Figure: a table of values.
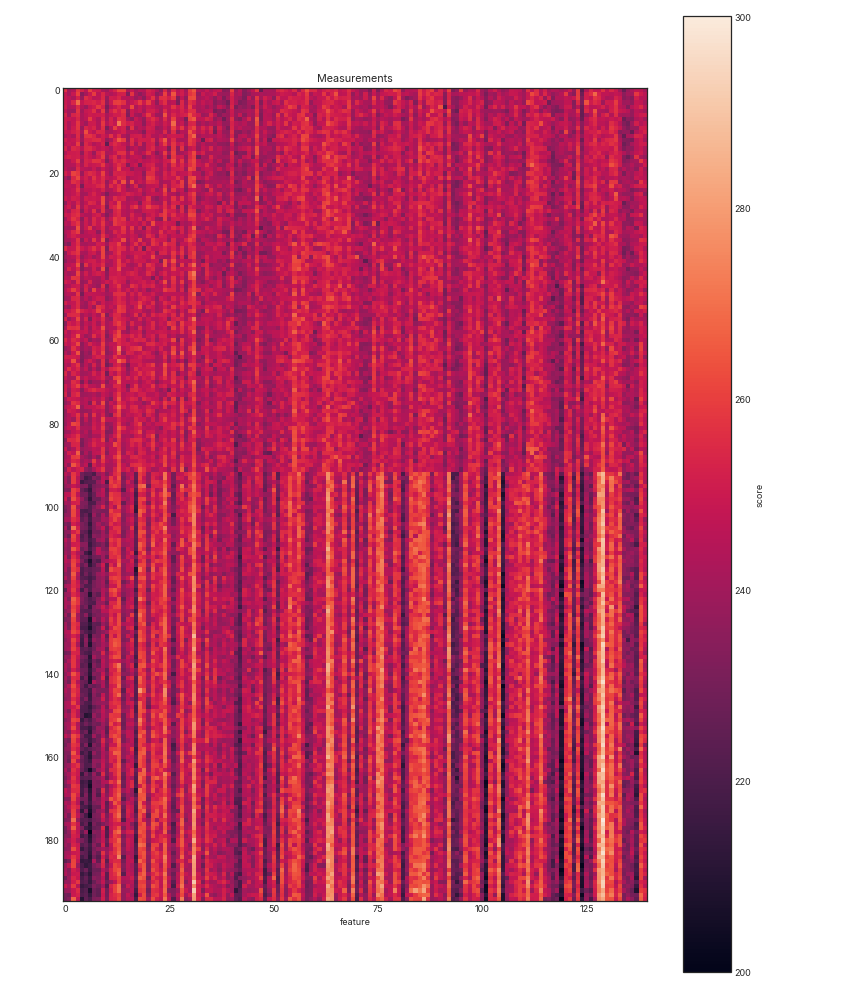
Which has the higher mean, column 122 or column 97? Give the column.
97
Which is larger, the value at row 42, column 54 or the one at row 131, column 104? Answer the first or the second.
the second
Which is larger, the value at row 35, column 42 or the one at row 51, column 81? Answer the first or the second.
the second
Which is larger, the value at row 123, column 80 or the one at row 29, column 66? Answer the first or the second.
the second
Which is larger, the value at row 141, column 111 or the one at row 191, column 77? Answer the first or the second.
the first
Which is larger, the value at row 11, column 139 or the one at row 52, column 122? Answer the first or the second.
the first
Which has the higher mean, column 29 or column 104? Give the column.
104
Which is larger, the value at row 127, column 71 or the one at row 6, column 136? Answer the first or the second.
the first
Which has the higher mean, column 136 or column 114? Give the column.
114
